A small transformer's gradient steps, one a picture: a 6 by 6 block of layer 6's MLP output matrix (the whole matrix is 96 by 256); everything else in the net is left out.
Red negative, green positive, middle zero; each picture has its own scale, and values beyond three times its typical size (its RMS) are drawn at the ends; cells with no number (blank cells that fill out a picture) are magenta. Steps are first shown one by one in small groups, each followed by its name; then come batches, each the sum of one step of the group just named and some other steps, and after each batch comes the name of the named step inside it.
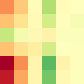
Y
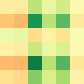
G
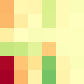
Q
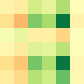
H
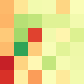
Q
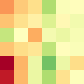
Y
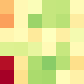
Q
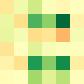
G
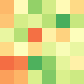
Y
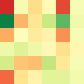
Q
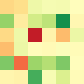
H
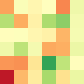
Q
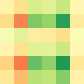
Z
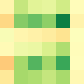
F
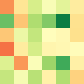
Z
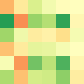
Z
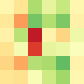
Z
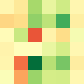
Z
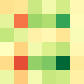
Z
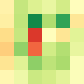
F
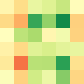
Z
